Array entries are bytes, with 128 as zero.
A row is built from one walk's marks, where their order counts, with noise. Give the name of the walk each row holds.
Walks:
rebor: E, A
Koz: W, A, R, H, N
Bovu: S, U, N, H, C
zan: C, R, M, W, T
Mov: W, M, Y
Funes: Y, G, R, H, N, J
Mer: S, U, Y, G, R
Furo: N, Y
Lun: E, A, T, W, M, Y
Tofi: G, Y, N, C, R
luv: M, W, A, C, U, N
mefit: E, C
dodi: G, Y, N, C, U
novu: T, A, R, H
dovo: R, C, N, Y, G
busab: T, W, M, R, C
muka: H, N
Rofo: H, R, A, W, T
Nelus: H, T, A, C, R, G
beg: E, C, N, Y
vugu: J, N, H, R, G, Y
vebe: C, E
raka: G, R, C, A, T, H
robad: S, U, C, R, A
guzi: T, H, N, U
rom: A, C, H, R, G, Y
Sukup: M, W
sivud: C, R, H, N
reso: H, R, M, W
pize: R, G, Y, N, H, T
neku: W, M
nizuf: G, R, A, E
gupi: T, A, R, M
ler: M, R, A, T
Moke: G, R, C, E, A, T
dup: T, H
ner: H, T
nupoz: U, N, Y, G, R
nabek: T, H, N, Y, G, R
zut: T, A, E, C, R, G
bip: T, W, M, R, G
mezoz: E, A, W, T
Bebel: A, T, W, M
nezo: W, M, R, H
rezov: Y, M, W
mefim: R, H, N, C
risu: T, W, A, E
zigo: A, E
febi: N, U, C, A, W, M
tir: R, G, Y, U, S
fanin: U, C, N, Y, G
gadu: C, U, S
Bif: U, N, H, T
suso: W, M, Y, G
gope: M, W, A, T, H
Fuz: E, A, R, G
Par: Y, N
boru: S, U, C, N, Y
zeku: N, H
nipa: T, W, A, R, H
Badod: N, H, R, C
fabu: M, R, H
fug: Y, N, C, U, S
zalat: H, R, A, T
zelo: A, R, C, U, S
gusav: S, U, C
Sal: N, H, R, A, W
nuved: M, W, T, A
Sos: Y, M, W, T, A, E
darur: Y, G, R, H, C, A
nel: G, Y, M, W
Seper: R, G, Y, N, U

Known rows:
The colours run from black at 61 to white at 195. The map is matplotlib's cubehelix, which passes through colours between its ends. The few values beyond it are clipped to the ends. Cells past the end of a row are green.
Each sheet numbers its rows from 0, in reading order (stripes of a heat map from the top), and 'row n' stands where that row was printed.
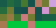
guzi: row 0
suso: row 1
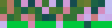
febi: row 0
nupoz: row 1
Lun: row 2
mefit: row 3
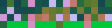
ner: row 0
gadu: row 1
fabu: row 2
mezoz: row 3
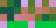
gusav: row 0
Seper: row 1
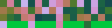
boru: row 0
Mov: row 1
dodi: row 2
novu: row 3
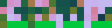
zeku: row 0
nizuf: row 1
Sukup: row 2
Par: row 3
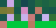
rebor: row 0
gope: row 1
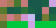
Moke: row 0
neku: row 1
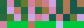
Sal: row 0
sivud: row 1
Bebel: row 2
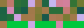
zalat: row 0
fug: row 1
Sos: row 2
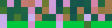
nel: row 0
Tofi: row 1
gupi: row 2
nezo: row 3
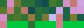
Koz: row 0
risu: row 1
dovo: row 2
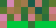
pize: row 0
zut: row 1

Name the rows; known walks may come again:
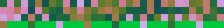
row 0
Badod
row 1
nipa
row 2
robad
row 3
nabek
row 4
raka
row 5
Bebel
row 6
nizuf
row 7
febi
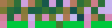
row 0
Bovu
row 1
zan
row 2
fabu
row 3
beg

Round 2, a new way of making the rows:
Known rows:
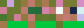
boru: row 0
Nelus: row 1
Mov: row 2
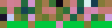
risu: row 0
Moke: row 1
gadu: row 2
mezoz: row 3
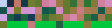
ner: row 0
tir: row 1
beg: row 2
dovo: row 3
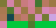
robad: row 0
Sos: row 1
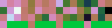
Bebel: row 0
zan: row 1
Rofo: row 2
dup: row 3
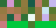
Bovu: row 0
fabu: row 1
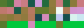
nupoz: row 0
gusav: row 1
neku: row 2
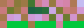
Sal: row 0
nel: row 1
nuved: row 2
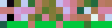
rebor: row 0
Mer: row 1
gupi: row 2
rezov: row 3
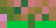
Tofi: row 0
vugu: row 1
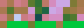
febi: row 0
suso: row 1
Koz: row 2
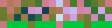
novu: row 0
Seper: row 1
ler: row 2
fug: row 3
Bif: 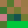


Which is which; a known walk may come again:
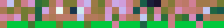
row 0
luv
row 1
Fuz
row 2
Mov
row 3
Lun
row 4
gupi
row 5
mefit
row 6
zan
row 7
nabek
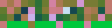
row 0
novu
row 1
nezo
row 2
mefim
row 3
Badod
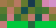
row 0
nipa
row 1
fanin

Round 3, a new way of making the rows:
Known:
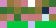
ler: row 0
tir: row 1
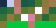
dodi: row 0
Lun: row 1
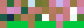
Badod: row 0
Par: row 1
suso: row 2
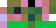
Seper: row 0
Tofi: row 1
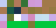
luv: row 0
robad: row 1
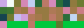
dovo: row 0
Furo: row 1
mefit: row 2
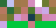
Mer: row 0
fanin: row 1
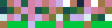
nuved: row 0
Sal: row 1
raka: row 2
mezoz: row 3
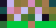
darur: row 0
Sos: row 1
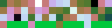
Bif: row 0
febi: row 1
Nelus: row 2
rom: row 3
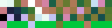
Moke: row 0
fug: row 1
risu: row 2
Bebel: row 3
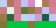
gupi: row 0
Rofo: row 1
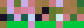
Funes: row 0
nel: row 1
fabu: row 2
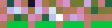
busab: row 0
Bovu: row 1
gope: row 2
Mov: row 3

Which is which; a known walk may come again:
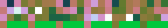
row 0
busab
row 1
Lun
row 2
Badod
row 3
boru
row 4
rebor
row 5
vebe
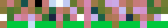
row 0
dup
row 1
rom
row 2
Fuz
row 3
zalat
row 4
ner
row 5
beg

